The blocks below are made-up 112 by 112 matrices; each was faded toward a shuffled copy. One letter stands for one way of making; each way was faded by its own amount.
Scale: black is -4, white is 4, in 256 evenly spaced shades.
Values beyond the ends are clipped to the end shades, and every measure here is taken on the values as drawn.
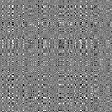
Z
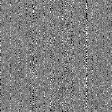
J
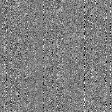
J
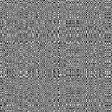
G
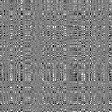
Z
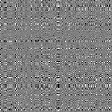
Z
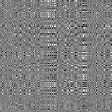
Z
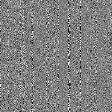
J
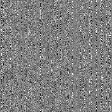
J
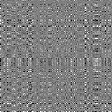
Z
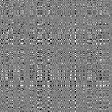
Z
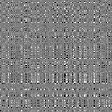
Z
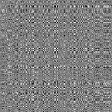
G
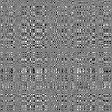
Z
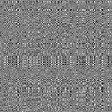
G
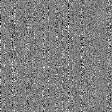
J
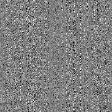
J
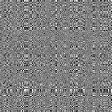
G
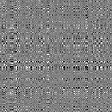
Z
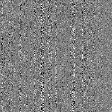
J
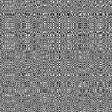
G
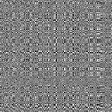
G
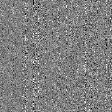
J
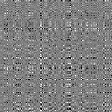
Z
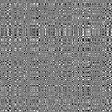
Z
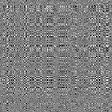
G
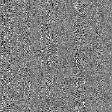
J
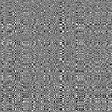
G
